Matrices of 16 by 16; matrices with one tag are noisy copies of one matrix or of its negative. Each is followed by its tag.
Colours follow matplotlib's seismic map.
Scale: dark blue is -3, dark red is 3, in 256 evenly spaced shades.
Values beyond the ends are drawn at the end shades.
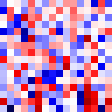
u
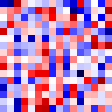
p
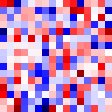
p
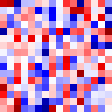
p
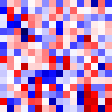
u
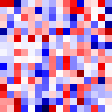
p
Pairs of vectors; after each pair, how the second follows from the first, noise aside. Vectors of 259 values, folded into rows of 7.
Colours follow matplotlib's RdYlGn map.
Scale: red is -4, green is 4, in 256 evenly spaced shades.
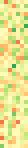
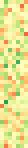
wrapped around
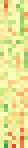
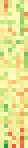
copied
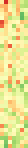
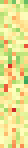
wrapped around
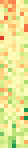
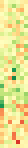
wrapped around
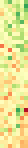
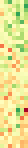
copied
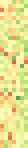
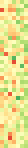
copied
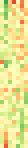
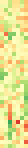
wrapped around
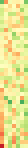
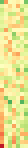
copied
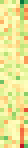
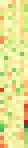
wrapped around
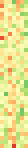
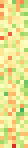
copied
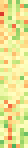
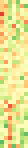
copied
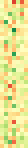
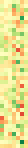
wrapped around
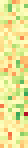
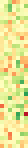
copied
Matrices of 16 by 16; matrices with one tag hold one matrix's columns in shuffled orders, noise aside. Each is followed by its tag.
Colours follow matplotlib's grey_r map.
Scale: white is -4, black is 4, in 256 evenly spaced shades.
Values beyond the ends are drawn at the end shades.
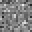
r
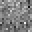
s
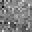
s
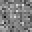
r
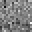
s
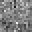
s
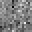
s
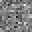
r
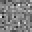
r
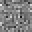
r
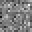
r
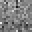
s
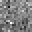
s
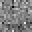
s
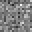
r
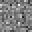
r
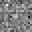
r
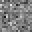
r
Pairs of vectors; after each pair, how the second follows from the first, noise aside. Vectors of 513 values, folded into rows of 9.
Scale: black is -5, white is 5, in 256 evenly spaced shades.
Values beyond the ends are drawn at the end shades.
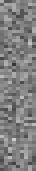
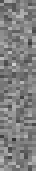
negated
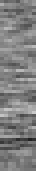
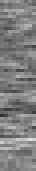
negated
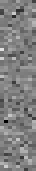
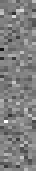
negated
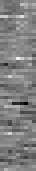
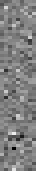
shuffled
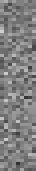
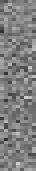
negated
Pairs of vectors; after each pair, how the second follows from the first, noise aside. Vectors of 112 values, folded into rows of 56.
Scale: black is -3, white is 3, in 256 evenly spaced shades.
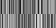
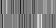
partly zeroed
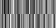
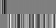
partly zeroed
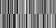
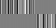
partly zeroed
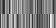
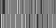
partly zeroed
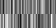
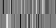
partly zeroed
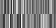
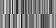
negated
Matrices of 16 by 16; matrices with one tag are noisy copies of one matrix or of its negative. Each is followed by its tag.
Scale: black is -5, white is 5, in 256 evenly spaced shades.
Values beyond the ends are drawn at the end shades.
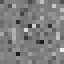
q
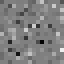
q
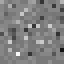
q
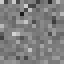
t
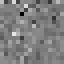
t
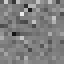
t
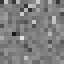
t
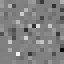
q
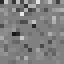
t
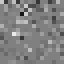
t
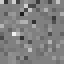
t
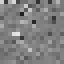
t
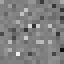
q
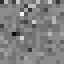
t
